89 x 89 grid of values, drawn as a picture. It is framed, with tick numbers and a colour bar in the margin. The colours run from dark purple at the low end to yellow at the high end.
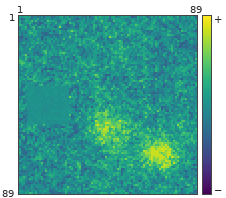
Mirror symmetry: none. Ninth with the highest average: bottom right. Calmest part: middle left. Bumps: two. Grain: blotchy. Odd patch: calmer, in the middle left. Average level on the scale: 50%.
